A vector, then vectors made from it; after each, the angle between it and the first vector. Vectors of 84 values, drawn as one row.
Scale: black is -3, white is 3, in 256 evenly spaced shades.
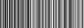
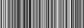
orthogonal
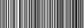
partly opposed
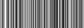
partly opposed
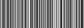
orthogonal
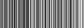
partly aligned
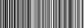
nearly parallel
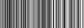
partly aligned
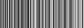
nearly parallel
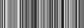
partly opposed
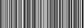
orthogonal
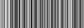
partly opposed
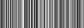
partly opposed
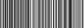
nearly parallel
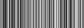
partly aligned
